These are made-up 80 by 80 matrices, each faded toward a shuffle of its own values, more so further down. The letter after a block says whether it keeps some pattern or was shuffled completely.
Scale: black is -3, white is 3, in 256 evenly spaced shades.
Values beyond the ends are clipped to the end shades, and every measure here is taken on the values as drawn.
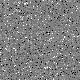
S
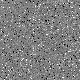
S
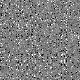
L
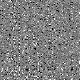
L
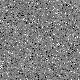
S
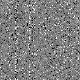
L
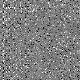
L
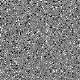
L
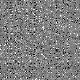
L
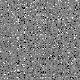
L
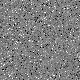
S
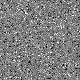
S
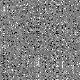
L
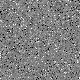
S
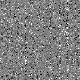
L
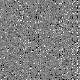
L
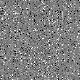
L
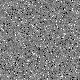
S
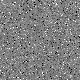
S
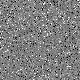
S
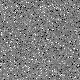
S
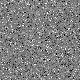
S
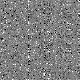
L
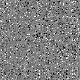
L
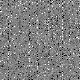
L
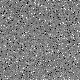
S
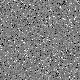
S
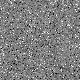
S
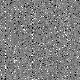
L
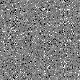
L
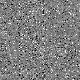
L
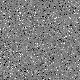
S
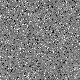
S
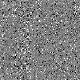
L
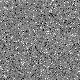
S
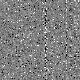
L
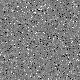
S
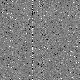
L
